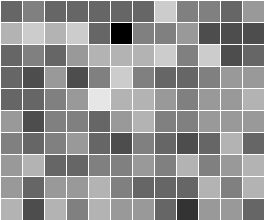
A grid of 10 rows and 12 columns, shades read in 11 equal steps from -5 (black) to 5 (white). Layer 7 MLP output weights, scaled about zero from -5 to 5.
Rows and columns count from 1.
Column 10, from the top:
0 -2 3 0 1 1 -1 0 2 1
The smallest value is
-5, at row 2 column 6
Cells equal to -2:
10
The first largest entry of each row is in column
8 2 8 6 5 7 11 2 5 1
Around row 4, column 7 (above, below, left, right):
2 2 3 -1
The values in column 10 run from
-2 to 3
